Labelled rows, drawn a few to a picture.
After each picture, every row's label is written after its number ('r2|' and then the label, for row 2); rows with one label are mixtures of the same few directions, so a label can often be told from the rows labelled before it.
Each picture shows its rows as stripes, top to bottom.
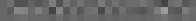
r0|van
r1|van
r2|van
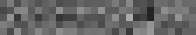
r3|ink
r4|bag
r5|ink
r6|bag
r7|ink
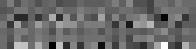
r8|ink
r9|bag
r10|van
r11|ink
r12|van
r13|ink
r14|van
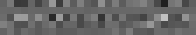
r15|van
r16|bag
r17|van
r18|bag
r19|ink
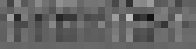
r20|ink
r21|van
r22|ink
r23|van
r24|ink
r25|ink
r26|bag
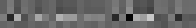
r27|ink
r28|ink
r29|ink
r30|van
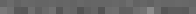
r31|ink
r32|bag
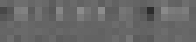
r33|van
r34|bag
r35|bag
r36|ink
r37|van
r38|ink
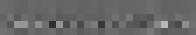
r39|bag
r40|bag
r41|ink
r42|van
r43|bag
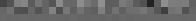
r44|bag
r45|van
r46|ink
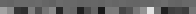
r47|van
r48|bag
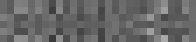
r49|van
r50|van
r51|bag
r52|ink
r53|bag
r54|van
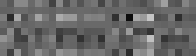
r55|van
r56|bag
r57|ink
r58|ink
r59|ink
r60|bag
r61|bag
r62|ink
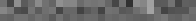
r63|ink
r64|bag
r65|van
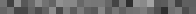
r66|ink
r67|van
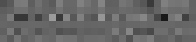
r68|bag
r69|bag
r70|van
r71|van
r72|ink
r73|ink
